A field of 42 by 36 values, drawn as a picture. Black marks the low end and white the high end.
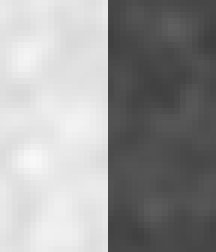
It is made of 1 by 2 panels. Panel 1,1: very high, blotchy, faint in contrast. Panel 1,2: low, blotchy, faint in contrast.
